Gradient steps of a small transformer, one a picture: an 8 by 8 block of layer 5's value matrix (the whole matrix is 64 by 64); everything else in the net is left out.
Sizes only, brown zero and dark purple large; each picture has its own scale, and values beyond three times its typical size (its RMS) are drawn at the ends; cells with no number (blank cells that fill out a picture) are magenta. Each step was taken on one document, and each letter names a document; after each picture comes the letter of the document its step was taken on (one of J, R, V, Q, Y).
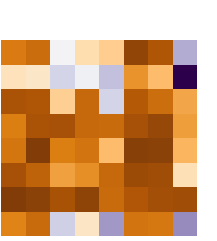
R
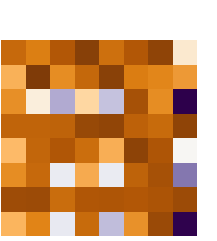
R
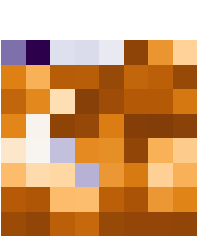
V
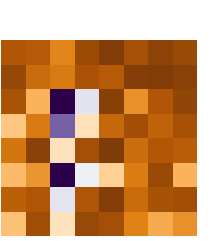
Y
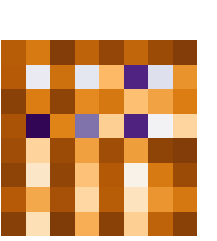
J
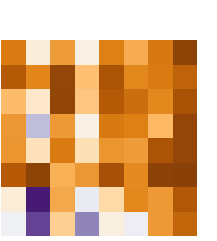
V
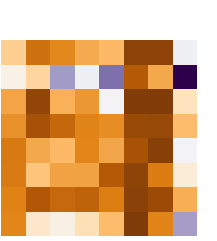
R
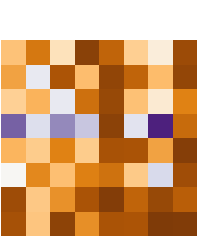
V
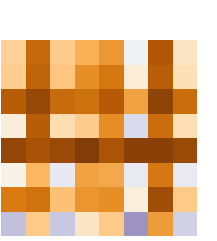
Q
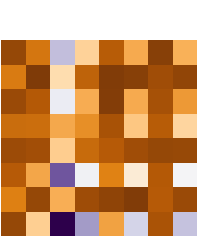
Y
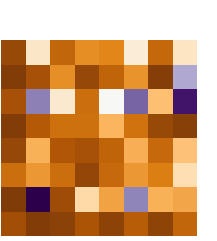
J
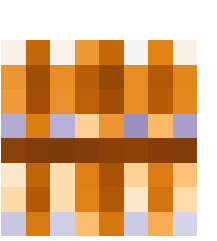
Q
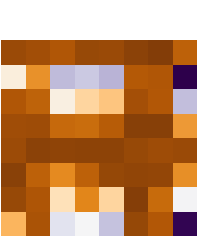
R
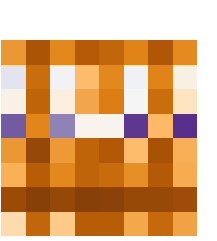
Q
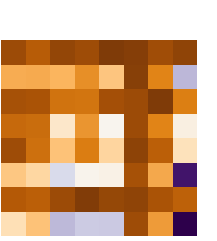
R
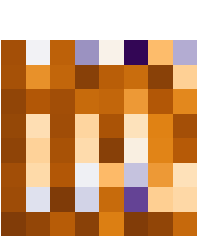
J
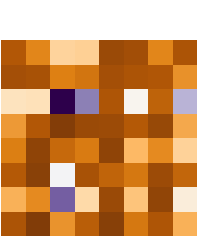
Y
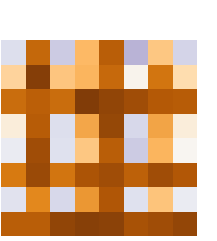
Q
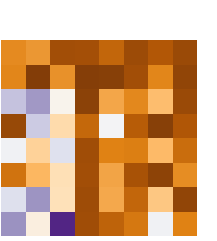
V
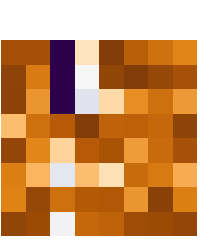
Y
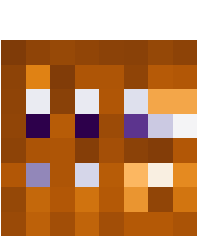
J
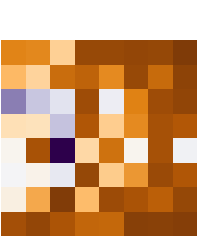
V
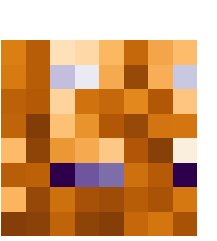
R
